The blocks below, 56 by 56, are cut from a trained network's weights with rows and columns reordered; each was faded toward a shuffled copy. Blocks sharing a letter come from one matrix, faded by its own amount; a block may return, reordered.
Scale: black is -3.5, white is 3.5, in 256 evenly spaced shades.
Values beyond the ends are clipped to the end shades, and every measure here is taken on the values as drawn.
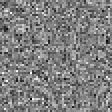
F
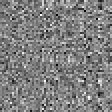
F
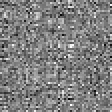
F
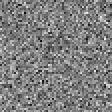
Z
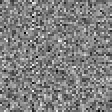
Z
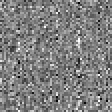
F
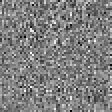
F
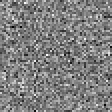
Z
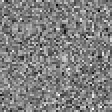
Z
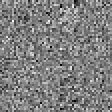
Z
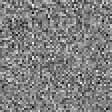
Z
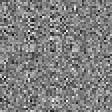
F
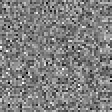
Z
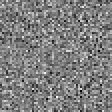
Z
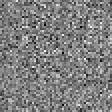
F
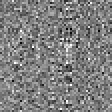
F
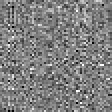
F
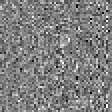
F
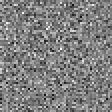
Z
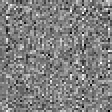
F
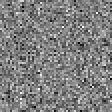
Z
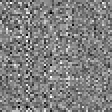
F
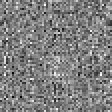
F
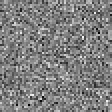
Z
